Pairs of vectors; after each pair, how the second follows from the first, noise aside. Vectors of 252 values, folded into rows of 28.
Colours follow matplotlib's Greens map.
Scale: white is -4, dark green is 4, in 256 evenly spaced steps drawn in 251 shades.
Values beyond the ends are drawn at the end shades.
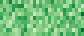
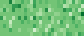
partly zeroed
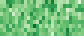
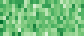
wrapped around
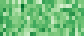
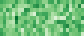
wrapped around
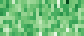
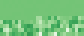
partly zeroed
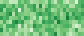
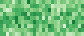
reversed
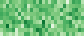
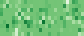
partly zeroed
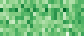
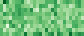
wrapped around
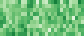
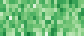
reversed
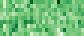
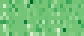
partly zeroed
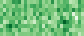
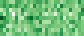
wrapped around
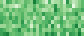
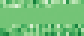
partly zeroed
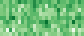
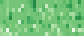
partly zeroed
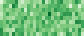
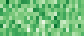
wrapped around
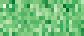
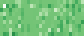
partly zeroed
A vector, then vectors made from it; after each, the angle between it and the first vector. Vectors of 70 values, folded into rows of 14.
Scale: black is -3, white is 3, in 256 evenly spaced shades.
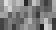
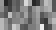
nearly opposite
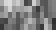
nearly parallel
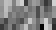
nearly parallel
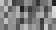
orthogonal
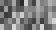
partly opposed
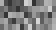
partly opposed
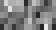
nearly parallel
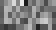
partly aligned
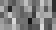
partly opposed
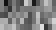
nearly opposite
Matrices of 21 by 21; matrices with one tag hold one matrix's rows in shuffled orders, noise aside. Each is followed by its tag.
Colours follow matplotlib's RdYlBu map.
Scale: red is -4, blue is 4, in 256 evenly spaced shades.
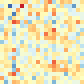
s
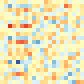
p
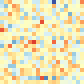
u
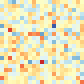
u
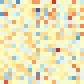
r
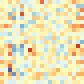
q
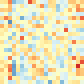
q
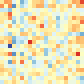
q
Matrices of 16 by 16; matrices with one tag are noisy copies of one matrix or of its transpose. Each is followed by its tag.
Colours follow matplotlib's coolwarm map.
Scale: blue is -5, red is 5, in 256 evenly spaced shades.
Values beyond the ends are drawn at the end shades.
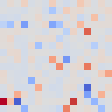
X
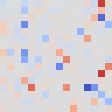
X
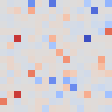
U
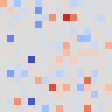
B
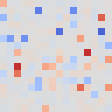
B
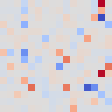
X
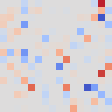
X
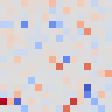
X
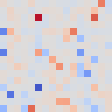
U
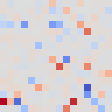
X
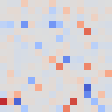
X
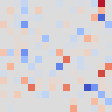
X
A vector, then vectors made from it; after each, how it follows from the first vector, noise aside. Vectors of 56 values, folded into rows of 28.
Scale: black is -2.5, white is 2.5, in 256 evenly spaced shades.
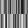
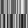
negated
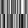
negated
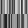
reversed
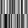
reversed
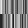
wrapped around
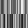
negated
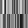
wrapped around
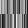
wrapped around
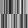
wrapped around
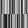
reversed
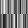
wrapped around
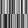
reversed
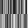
wrapped around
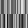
negated
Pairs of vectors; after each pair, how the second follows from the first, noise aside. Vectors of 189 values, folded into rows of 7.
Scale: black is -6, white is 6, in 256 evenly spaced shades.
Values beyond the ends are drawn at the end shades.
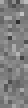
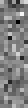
scaled up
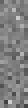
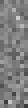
copied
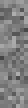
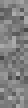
copied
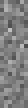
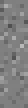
partly zeroed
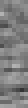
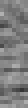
copied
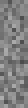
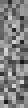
scaled up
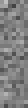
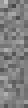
copied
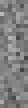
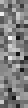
scaled up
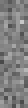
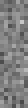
copied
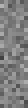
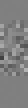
partly zeroed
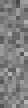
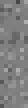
partly zeroed
